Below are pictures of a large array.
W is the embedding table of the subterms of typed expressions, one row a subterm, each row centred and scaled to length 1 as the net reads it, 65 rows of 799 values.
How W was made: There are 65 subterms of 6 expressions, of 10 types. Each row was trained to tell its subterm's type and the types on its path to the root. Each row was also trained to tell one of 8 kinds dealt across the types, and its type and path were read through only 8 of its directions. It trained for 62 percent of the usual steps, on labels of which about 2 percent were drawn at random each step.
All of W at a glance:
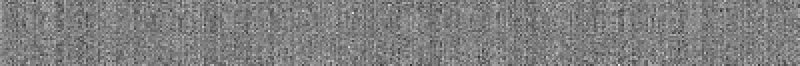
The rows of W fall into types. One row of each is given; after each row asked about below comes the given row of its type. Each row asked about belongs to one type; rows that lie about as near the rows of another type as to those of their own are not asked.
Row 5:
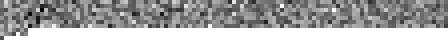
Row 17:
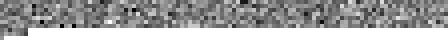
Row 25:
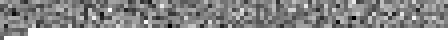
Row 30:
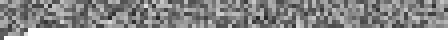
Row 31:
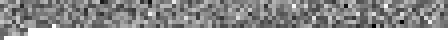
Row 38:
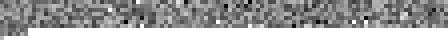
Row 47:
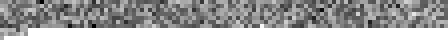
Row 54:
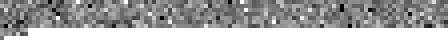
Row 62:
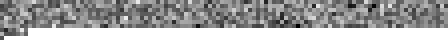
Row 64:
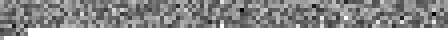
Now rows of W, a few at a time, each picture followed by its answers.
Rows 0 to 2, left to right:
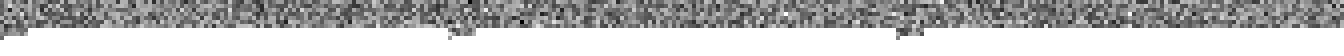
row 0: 5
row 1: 30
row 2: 64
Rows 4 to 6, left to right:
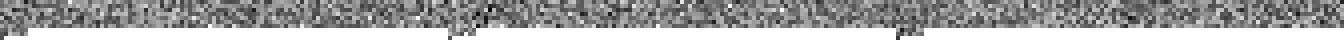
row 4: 31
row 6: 5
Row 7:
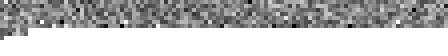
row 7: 64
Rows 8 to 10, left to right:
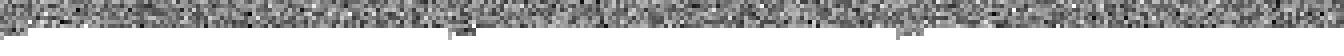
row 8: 64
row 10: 25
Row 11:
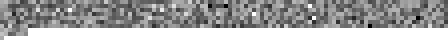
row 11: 47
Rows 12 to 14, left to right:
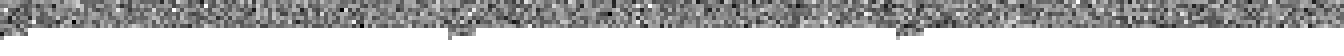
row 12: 30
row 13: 54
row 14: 30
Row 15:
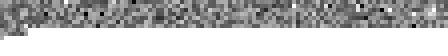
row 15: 25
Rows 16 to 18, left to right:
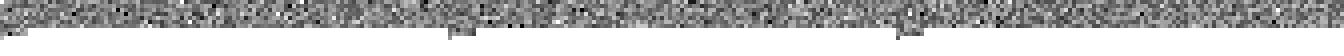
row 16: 47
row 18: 25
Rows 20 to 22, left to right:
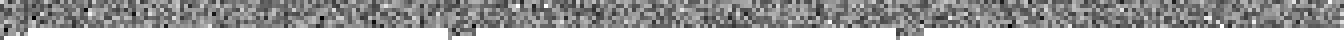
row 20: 5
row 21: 62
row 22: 30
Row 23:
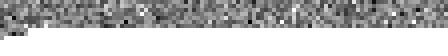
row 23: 25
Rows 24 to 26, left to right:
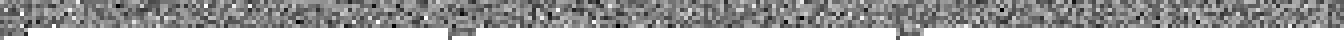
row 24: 64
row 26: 25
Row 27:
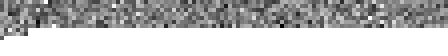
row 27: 5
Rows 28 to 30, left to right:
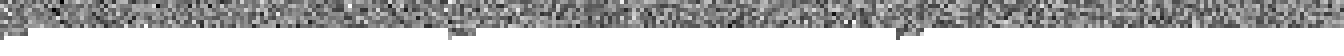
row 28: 54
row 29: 64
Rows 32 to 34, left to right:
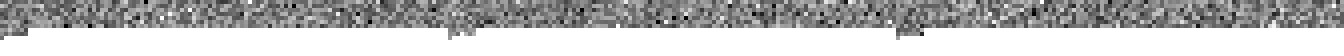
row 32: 54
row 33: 47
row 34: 64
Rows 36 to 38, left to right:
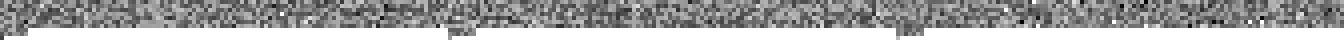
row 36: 5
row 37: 64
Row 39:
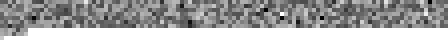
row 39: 54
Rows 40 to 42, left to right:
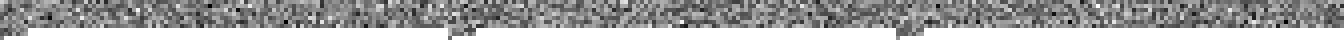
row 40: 30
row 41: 5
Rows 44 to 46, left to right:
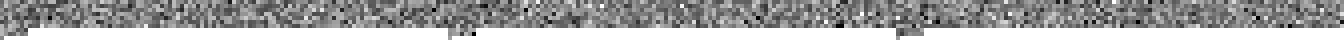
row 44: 5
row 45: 54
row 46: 30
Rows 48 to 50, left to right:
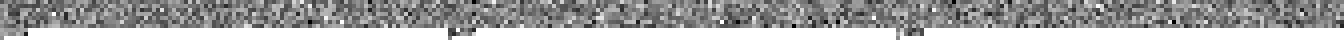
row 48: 47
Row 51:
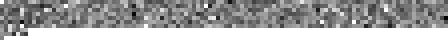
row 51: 5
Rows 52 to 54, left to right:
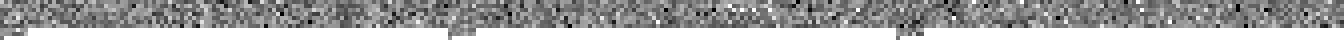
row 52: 54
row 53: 31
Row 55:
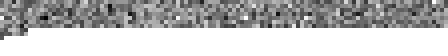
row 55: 31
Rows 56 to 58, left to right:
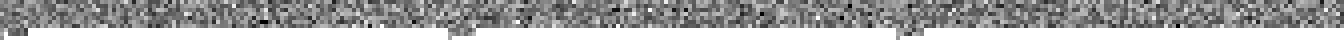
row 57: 30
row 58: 47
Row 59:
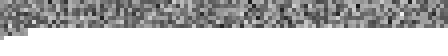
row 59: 47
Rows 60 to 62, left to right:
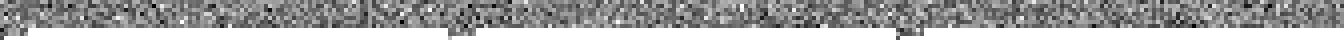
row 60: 31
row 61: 31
